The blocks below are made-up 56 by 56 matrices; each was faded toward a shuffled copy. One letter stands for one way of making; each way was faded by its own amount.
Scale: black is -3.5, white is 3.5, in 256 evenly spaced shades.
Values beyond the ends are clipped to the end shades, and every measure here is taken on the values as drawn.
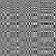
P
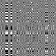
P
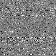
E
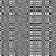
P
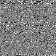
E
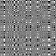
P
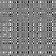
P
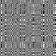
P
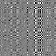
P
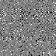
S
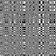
P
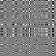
P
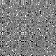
S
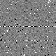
S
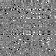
S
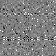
S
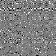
S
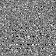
E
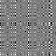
P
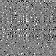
S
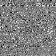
E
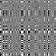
P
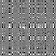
P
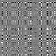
P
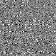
E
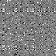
S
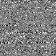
E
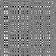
P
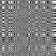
P
